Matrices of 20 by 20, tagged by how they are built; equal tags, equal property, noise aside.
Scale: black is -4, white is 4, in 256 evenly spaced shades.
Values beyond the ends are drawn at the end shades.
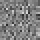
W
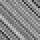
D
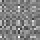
W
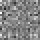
W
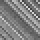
D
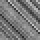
D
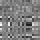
W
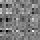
W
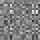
W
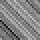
D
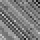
D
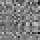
W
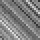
D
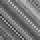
D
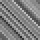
D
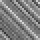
D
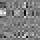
W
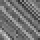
D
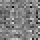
W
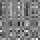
W
